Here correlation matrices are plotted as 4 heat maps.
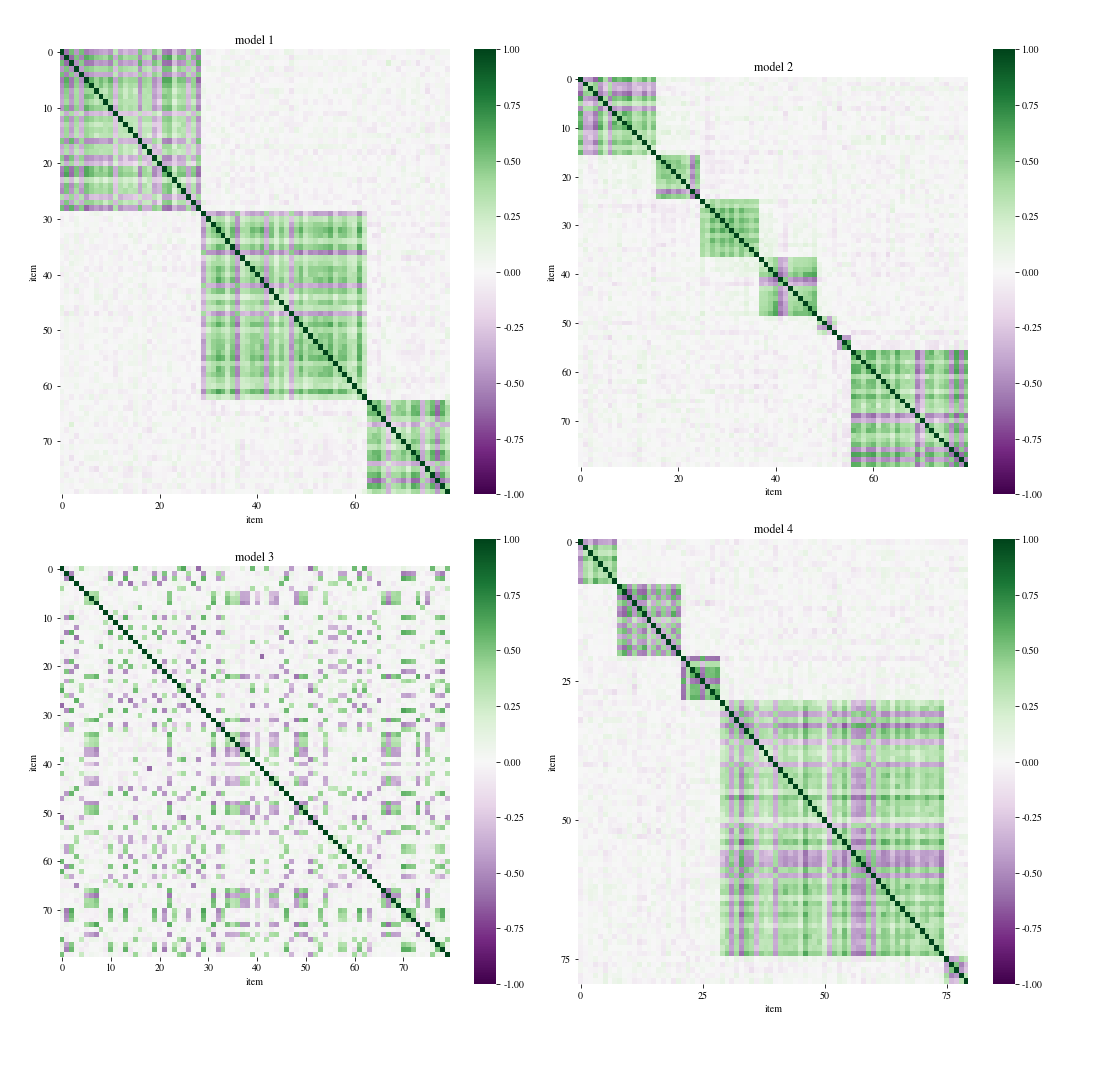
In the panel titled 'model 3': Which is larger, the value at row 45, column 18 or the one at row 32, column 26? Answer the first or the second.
the second
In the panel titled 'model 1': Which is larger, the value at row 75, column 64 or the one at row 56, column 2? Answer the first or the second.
the first
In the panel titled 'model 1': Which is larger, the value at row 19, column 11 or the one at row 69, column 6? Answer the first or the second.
the first
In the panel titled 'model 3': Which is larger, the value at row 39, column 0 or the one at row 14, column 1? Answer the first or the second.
the first
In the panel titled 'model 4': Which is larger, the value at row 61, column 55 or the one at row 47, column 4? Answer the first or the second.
the first
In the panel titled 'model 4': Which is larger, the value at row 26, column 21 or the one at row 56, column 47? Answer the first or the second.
the second
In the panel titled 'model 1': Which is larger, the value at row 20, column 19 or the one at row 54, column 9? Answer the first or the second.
the first
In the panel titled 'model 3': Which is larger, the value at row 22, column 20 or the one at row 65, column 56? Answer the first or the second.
the first
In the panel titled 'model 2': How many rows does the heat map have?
80
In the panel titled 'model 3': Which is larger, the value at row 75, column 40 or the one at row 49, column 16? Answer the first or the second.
the first
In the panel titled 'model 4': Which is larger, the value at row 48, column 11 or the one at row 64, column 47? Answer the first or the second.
the second
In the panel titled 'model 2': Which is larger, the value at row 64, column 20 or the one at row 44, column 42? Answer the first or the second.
the first
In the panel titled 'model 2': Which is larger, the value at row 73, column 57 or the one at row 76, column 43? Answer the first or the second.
the first
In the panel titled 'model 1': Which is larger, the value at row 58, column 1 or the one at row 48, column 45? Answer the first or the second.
the second
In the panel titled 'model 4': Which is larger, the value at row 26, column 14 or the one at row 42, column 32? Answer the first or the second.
the second
